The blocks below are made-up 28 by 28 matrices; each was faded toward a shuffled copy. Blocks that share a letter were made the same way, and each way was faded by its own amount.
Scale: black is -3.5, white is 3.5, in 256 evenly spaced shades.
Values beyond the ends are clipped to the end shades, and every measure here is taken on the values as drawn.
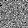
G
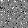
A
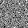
G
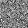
G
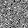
G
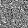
G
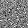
G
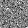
G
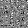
A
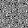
A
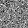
G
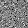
G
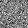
G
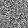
G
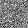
G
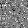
A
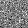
G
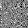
A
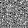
G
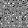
A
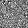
G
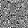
A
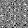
A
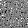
A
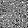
A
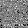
A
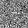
G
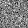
G
